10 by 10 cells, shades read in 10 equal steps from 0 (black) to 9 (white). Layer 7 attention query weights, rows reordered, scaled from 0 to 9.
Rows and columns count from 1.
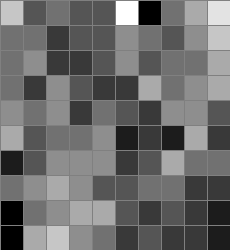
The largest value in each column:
7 6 7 6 6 9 6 6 6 8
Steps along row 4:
down up down down same up down up up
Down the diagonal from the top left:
7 4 2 3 4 1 3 4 2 1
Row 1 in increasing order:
0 3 3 3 4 4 6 7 8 9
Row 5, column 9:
5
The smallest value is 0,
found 3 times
